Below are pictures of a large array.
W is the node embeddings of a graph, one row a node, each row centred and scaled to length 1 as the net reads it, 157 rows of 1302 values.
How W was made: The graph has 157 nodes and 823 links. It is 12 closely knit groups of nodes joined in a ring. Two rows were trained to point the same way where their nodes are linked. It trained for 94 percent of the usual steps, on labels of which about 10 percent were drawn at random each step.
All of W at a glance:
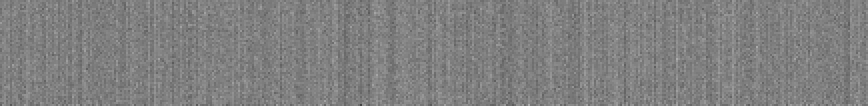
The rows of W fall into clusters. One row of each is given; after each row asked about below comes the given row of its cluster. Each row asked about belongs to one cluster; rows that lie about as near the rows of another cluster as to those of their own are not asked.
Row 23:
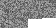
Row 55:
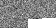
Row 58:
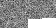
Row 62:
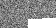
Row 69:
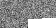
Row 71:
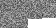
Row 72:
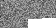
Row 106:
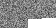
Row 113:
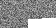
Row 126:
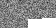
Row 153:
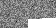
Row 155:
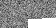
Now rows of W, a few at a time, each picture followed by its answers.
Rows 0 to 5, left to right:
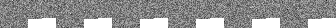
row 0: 106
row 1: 113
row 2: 155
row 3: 71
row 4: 106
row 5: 113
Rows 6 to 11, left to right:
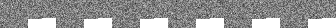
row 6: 153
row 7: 113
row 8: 55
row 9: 23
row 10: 113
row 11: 55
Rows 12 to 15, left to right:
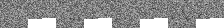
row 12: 126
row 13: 55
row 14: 126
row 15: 113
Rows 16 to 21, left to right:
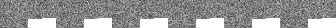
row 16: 72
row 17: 106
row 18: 72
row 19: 106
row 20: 106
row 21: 153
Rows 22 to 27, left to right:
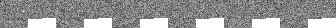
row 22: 23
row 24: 69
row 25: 71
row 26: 58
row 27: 126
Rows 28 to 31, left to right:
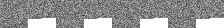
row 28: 69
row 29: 113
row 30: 113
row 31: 153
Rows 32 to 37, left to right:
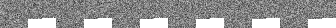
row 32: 23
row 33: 69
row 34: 71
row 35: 155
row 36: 55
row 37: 62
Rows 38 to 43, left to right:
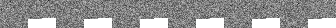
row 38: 55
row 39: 62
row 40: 126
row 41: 69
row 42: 71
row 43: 69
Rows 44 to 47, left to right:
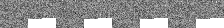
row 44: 23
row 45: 69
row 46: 58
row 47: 58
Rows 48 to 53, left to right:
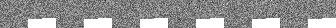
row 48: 72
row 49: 126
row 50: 153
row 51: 153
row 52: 69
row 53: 155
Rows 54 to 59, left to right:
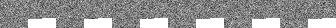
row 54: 72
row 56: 71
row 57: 155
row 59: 23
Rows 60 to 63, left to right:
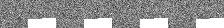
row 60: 113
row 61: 153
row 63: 55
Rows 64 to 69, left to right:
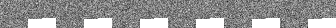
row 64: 23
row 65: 106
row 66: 55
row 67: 153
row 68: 69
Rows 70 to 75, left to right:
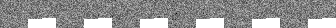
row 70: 58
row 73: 106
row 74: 155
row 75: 58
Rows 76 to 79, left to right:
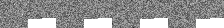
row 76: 72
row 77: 106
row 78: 71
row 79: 58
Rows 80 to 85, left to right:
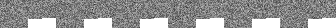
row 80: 126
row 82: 71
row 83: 106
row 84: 23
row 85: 55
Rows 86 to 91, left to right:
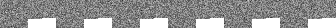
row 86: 69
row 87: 153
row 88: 23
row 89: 153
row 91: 153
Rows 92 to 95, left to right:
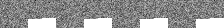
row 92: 113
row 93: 72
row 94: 69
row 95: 113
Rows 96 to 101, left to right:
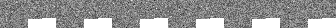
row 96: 55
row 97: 72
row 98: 126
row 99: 72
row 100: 106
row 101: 23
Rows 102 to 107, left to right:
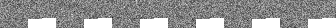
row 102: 55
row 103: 106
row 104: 113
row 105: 69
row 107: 58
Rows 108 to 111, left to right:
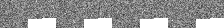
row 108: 72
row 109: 69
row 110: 113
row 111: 23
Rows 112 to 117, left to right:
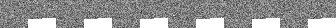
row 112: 62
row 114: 113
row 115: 106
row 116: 153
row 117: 71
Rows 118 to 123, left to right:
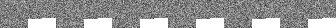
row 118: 113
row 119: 155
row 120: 62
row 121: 155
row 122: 55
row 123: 55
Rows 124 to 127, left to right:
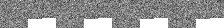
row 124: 23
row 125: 71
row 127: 23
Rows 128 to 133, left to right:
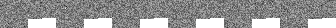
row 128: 55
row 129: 23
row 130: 153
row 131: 23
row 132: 58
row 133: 62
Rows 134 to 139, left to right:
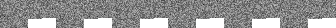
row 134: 72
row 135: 126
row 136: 23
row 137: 55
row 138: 55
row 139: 62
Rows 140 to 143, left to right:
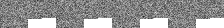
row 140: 155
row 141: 113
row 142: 72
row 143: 58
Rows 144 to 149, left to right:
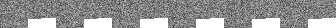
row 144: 155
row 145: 72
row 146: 155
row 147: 113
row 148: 69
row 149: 106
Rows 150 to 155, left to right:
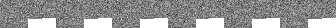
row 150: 62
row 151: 155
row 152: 62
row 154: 62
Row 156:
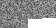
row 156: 58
